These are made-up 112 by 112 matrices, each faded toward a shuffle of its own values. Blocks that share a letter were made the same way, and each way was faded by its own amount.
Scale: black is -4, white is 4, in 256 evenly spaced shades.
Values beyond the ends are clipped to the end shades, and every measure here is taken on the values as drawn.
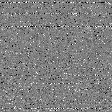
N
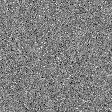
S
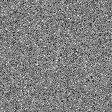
S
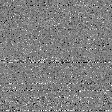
N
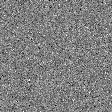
S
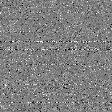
N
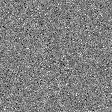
S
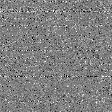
N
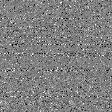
N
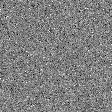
S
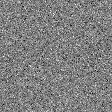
S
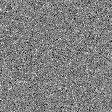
S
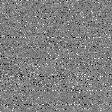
N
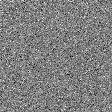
S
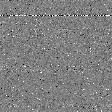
N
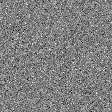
S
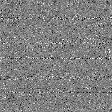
N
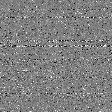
N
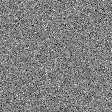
S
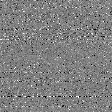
N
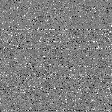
N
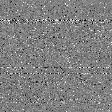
N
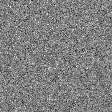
S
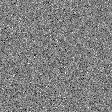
S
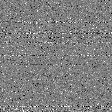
N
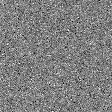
S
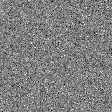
S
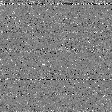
N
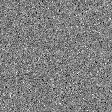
S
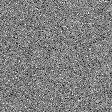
S
